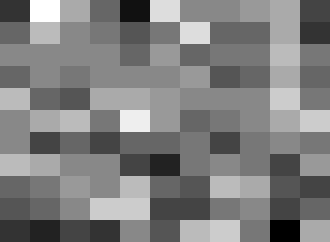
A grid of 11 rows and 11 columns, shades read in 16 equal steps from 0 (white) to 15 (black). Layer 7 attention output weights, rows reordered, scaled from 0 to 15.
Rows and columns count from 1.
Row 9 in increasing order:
4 4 5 6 7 8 9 9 10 10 11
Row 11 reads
12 13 11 12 7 10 4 3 8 15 5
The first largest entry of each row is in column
5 11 5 8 3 7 2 6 11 6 10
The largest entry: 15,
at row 11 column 10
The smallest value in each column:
4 0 4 3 1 2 2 3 5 3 3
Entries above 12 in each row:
1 0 0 0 0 0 0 1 0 0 2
